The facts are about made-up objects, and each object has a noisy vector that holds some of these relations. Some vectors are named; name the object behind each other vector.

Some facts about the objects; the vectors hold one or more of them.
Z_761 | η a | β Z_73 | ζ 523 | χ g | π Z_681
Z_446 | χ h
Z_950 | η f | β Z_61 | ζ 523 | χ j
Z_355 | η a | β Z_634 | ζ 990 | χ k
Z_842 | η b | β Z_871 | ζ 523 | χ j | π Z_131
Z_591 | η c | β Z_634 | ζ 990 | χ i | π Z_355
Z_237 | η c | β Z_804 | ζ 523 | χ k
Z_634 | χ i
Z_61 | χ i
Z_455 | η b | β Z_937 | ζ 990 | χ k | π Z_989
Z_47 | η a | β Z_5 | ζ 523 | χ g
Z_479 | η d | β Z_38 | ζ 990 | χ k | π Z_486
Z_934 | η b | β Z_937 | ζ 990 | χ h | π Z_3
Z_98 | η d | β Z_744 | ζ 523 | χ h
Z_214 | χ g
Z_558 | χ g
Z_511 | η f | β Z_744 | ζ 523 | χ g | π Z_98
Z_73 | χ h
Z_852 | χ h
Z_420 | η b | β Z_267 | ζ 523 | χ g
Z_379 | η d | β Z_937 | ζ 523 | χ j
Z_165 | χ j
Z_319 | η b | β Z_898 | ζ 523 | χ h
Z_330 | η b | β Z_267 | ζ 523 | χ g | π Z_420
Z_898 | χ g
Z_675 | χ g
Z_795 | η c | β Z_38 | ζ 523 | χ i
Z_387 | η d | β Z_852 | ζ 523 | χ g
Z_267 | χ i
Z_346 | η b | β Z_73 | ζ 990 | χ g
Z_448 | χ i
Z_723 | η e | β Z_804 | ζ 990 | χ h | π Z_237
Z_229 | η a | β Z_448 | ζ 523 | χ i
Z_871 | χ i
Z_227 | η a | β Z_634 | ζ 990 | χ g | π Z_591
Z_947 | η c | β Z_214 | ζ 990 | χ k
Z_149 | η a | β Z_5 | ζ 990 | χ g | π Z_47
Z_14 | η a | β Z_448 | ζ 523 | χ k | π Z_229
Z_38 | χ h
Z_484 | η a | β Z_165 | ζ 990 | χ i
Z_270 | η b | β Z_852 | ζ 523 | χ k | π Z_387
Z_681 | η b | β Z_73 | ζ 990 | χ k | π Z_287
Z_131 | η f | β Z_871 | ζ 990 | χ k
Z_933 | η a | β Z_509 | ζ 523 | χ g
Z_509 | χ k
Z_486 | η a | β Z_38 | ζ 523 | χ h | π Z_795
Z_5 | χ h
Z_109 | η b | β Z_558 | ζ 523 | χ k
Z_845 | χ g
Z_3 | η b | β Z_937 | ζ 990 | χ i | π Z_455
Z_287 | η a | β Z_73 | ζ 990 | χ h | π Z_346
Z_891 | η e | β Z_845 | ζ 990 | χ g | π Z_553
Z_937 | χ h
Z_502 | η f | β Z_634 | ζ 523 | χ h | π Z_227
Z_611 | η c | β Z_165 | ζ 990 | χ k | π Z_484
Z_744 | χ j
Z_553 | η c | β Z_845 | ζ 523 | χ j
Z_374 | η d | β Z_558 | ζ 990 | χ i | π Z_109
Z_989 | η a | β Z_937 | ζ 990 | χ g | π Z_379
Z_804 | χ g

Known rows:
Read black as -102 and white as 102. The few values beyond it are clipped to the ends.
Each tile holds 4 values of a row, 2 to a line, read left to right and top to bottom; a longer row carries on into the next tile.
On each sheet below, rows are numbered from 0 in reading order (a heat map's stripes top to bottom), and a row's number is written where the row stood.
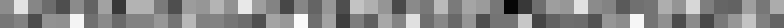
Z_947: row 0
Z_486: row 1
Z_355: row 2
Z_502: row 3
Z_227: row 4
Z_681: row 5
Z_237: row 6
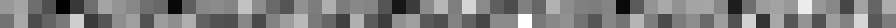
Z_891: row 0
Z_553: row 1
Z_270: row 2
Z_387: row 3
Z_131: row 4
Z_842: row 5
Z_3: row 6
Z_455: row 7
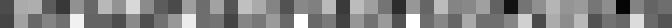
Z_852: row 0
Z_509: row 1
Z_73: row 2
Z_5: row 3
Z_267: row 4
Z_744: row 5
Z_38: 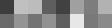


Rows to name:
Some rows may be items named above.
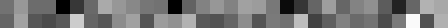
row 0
Z_149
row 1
Z_553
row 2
Z_227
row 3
Z_871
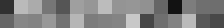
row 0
Z_486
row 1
Z_165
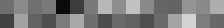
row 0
Z_47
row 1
Z_109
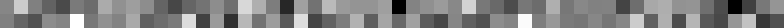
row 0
Z_131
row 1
Z_484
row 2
Z_937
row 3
Z_379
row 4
Z_131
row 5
Z_229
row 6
Z_845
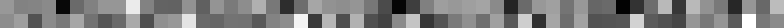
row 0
Z_950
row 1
Z_611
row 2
Z_634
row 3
Z_845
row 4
Z_3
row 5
Z_149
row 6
Z_5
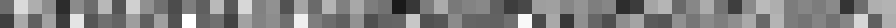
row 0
Z_934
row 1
Z_723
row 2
Z_98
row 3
Z_346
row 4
Z_374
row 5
Z_761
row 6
Z_795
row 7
Z_229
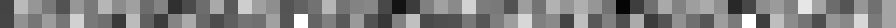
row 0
Z_319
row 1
Z_511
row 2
Z_287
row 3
Z_558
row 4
Z_14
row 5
Z_989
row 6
Z_591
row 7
Z_479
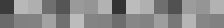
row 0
Z_486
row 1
Z_486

